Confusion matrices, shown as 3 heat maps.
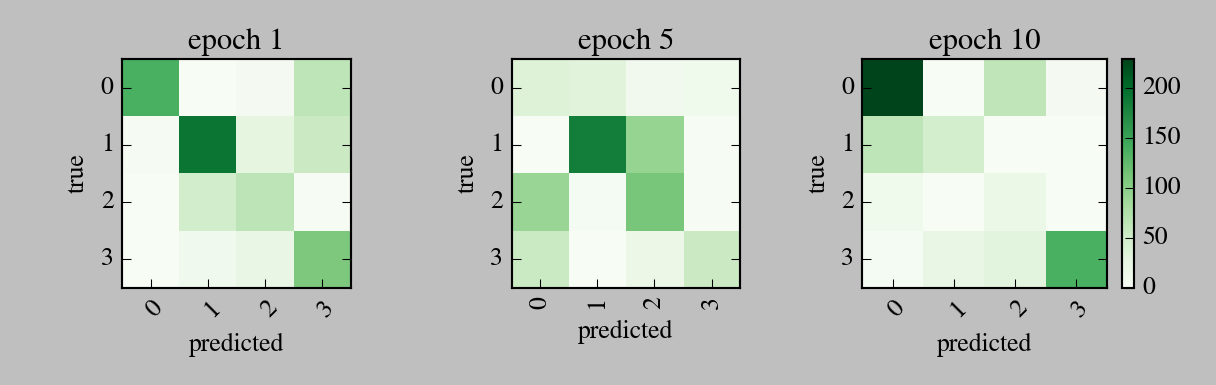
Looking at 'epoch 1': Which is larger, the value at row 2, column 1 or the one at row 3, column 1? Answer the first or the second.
the first
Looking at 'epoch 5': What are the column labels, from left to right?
0, 1, 2, 3
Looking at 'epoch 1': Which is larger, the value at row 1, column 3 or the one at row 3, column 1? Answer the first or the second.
the first
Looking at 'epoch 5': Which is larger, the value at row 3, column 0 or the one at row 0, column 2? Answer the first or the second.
the first
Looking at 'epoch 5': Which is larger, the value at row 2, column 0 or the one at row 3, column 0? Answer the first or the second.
the first
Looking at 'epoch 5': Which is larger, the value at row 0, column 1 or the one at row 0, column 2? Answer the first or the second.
the first
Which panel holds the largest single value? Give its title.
epoch 10
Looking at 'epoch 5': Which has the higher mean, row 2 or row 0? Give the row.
2
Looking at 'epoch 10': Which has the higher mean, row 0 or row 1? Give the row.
0
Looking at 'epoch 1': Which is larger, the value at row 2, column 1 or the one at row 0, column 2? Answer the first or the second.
the first
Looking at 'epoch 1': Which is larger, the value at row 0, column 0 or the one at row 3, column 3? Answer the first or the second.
the first
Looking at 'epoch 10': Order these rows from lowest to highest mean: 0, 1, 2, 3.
2, 1, 3, 0
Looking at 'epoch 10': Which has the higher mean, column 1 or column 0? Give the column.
0
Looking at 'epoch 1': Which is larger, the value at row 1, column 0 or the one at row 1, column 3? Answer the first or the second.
the second
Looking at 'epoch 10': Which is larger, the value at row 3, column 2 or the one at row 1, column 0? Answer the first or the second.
the second
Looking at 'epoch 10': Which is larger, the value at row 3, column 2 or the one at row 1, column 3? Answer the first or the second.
the first
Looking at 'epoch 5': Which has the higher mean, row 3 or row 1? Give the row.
1
